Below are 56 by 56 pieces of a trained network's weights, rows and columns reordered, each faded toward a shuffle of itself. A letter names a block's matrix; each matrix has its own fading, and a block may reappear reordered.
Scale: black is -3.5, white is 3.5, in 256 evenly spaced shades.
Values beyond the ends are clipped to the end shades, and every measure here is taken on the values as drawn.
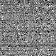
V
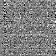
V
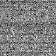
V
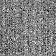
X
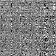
V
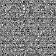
V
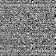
V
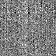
X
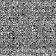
V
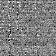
V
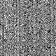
X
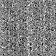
X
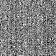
X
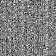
X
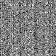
X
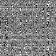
V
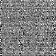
V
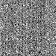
X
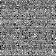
V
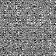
V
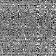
V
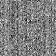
X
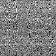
V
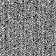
X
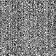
X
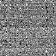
V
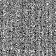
X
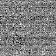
V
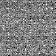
V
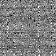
V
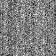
X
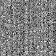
X
